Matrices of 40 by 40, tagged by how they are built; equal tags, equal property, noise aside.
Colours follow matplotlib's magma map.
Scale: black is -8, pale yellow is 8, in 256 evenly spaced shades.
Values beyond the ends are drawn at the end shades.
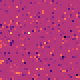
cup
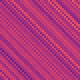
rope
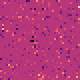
cup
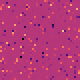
cup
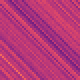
rope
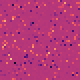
cup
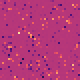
cup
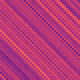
rope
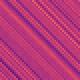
rope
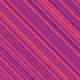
rope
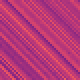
rope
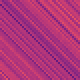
rope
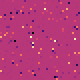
cup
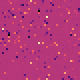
cup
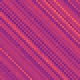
rope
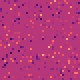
cup
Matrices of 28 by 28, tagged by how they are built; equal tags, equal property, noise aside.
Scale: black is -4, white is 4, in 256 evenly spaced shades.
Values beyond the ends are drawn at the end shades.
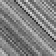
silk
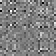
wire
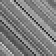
silk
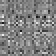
wire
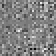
wire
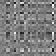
wire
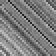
silk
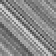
silk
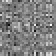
wire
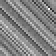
silk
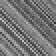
silk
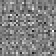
wire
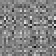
wire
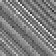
silk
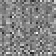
wire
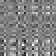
wire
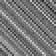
silk
